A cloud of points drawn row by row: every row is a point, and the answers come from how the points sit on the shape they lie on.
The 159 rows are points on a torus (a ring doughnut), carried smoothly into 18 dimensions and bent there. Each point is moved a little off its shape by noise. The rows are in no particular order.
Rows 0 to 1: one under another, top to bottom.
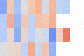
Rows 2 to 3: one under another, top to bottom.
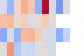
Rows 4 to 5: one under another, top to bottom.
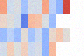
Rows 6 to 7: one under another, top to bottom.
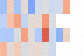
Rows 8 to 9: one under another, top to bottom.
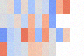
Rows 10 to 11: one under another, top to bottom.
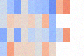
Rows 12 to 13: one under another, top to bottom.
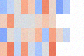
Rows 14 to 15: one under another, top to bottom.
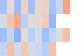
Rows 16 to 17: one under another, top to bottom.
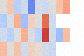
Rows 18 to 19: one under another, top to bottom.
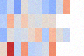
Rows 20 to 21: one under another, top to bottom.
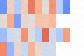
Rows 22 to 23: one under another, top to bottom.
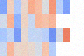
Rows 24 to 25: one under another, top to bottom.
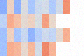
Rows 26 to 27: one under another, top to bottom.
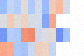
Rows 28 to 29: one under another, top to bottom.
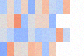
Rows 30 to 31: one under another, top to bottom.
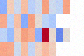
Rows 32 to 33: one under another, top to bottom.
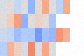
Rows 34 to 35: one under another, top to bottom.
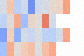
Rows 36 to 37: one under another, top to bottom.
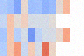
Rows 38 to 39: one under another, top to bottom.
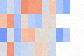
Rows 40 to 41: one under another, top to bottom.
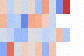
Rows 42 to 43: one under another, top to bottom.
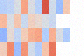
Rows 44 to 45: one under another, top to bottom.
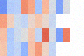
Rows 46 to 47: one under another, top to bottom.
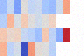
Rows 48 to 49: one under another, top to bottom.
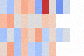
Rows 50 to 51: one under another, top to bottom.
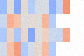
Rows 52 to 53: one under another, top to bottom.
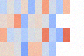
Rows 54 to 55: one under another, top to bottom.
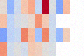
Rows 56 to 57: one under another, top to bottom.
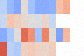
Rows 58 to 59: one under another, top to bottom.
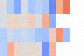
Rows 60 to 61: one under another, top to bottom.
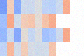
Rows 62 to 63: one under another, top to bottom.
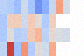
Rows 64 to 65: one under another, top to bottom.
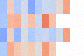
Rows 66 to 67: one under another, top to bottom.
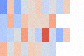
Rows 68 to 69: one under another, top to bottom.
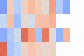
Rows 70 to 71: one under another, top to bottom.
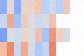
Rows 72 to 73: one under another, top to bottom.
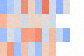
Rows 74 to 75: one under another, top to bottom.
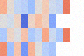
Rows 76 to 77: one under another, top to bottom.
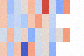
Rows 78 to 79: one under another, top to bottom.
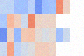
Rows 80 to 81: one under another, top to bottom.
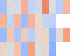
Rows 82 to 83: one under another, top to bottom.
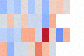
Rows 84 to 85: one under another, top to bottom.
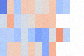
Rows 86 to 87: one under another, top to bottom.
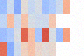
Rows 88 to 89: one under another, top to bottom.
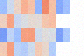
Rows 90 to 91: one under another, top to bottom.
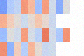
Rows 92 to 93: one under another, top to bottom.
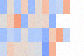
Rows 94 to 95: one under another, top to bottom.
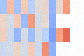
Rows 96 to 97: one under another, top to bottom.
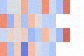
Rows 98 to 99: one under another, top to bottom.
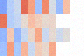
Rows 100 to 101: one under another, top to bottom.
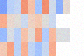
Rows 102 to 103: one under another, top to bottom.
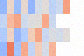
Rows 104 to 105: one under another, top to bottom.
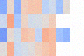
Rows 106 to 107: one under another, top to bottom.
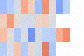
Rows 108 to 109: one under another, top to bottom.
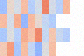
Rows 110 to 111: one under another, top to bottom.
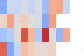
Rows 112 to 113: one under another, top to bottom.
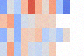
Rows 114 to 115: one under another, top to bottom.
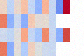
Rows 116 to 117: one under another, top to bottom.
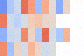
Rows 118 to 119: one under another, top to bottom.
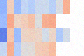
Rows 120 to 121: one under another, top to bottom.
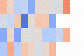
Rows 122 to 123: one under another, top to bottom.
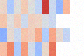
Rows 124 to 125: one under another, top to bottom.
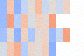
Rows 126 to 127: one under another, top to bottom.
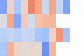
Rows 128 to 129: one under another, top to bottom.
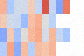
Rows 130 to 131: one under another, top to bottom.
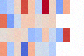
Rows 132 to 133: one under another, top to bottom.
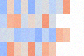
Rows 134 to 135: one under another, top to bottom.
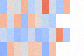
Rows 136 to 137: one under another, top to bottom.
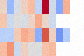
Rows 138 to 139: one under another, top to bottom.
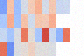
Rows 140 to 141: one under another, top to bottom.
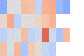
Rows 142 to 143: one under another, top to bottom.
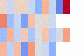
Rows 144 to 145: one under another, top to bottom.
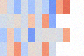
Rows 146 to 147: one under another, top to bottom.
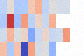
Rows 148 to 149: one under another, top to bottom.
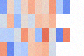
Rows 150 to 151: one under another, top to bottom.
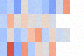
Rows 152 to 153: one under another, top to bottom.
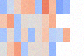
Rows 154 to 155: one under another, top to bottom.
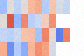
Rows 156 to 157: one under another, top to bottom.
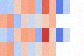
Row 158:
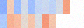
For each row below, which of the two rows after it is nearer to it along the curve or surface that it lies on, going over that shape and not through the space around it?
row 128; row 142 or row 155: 155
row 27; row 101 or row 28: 101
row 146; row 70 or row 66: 66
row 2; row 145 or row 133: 145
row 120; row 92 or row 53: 53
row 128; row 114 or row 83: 83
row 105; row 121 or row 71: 121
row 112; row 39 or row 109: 109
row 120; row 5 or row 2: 2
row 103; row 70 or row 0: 0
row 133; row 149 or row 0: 0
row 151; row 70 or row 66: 66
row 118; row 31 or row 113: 113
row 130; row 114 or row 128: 114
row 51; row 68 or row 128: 128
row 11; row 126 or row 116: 126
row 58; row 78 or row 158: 78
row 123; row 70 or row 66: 70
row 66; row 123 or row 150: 150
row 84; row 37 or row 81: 37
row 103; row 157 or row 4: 157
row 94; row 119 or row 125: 125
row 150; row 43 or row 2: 43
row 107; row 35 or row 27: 35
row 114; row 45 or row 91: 91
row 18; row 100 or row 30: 30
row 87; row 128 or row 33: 128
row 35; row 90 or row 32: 32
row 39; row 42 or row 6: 42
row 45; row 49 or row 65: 65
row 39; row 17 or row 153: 17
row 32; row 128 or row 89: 128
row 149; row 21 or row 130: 130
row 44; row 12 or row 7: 7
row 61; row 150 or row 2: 150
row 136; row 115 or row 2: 2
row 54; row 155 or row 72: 155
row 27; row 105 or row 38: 38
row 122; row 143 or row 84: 143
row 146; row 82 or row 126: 126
